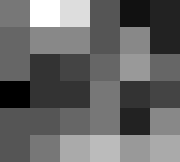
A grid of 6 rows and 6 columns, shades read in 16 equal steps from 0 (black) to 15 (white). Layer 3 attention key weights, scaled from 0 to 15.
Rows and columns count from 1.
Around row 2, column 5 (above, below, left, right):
1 9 5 2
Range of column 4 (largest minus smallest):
6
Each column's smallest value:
0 3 3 5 1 2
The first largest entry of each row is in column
2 2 5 4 6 4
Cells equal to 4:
2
